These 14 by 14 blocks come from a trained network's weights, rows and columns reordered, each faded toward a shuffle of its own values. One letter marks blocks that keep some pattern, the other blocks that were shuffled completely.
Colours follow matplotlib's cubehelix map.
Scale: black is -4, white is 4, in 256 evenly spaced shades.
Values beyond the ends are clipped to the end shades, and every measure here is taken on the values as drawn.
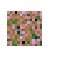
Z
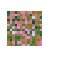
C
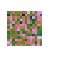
Z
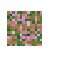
C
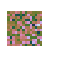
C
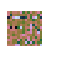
C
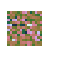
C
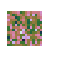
Z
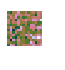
C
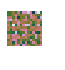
C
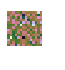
Z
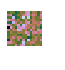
C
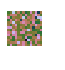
Z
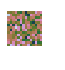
Z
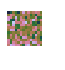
Z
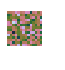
C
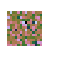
C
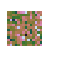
Z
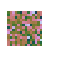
Z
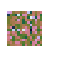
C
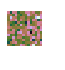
Z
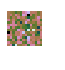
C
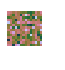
Z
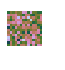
Z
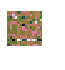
C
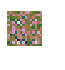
C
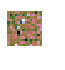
Z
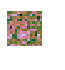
C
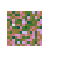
C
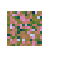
Z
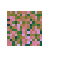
Z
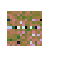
C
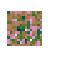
C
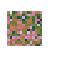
Z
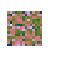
C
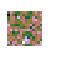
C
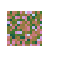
Z
